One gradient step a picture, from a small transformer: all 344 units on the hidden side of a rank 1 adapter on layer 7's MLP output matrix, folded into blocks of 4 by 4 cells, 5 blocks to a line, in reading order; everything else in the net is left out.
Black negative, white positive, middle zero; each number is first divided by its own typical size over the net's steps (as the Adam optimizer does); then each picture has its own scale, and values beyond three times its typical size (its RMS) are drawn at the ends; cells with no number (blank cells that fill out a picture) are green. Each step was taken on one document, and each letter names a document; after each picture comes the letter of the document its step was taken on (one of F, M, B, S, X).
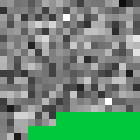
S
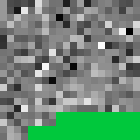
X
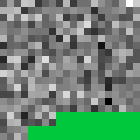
X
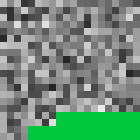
X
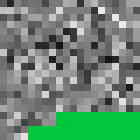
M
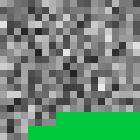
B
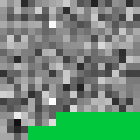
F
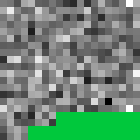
F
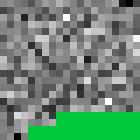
S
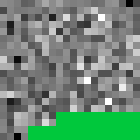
S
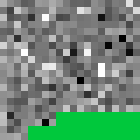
X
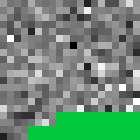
F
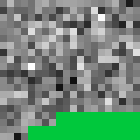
M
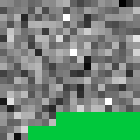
S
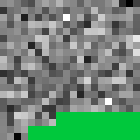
S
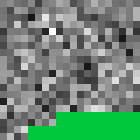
X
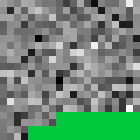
M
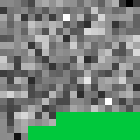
S
